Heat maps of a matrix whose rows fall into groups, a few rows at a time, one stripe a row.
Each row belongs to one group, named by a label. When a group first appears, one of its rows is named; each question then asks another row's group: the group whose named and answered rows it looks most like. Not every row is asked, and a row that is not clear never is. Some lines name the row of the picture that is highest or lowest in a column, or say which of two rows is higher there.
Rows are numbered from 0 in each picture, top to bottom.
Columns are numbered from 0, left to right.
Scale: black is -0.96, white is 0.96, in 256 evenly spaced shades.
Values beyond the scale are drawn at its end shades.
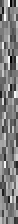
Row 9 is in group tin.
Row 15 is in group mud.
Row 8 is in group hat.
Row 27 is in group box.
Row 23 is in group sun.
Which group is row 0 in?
hat
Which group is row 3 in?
tin
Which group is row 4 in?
hat
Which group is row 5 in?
hat
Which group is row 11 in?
mud
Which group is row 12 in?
hat
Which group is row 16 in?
sun
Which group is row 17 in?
tin
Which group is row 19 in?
sun
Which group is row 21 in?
box
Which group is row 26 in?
mud
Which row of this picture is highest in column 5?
28
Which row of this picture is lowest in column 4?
28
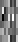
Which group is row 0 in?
hat
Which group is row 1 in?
tin
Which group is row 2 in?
mud
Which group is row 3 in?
hat
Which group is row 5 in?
hat
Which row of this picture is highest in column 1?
1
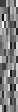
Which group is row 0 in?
mud
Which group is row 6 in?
hat
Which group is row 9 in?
mud
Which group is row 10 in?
hat
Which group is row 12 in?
hat
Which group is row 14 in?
hat
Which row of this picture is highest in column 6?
9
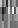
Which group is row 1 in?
mud
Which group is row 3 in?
tin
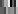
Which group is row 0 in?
hat
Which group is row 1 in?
mud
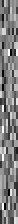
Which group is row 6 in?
box
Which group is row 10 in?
box
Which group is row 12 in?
box
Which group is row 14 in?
mud
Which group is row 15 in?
tin
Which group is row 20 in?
box
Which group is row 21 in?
sun
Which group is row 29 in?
tin
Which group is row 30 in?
sun
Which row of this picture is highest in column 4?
7
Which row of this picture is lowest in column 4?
27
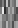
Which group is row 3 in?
box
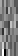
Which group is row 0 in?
sun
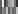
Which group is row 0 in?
tin
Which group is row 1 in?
mud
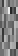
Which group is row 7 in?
hat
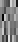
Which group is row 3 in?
tin
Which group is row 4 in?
tin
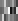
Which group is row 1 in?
hat
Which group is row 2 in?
tin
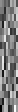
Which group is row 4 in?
hat
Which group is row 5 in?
sun
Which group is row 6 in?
mud
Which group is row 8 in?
tin
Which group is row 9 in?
tin
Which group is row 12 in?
box
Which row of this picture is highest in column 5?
13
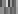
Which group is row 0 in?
mud
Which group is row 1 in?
tin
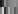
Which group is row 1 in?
tin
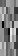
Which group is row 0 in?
mud
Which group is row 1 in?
sun
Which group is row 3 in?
box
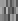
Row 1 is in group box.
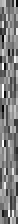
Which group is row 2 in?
mud
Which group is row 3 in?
tin
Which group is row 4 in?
mud
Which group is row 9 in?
tin
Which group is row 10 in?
mud
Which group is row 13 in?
tin
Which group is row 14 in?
mud
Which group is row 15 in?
box
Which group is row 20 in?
tin
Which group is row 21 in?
sun
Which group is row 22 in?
sun
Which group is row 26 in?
sun
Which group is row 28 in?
hat
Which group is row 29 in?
hat
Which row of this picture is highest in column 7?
8
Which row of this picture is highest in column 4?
30
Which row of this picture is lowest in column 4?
7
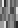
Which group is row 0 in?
tin
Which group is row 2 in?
mud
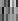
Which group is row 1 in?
box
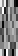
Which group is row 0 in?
sun
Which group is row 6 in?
hat
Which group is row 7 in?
box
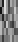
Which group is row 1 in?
sun
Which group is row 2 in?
box
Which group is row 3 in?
box
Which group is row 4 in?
sun
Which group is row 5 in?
box
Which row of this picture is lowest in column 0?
1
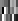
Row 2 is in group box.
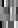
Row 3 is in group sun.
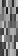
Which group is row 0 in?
box
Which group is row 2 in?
hat
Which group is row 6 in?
mud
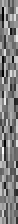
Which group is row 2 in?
box
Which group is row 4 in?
hat
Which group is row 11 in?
tin
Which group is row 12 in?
hat
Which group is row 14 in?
sun
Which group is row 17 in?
mud
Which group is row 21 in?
tin
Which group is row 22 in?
tin
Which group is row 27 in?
sun
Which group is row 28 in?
mud
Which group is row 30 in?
tin
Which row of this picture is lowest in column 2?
20
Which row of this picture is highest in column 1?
21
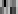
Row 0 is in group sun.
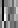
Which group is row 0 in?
box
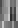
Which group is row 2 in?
hat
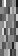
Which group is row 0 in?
sun
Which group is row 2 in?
mud
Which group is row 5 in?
sun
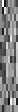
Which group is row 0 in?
tin
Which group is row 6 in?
mud
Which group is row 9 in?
mud
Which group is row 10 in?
mud
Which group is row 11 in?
box
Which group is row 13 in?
mud
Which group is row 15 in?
box
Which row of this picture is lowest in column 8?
14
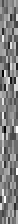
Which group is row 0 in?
box
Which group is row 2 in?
hat
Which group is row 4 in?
box
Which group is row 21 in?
tin
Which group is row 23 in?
tin
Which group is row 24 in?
hat
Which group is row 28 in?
sun
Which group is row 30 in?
mud
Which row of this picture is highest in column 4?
11
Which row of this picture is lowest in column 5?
11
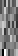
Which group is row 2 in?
sun
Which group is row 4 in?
tin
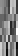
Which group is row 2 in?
mud
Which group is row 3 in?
hat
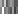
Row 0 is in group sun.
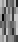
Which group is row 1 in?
box
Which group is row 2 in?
box
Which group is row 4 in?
box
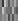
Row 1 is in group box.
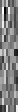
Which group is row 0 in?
mud
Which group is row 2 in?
tin
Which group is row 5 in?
tin
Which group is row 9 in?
mud
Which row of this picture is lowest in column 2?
1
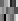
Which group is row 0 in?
hat
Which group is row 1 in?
sun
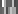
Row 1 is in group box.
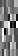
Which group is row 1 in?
tin
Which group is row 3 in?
hat
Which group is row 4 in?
tin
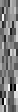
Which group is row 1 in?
box
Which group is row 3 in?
box
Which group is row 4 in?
hat
